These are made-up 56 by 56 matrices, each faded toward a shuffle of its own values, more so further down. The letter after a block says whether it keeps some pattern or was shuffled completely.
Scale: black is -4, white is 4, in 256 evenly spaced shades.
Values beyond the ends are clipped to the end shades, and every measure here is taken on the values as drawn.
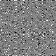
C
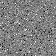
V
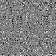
C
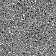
V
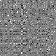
C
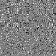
C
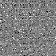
C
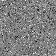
V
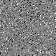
V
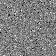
V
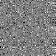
C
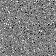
V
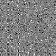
C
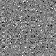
C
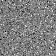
V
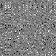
C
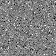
V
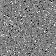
V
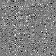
C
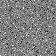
V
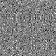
C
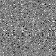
C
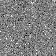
V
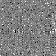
C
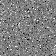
V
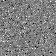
V
